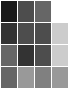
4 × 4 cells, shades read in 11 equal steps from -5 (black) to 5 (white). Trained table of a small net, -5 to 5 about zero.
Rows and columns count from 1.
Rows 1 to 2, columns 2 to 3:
-2 -1 / -2 -2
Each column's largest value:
-1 1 0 5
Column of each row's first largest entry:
4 4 4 2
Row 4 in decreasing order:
1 1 0 -1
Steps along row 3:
down up up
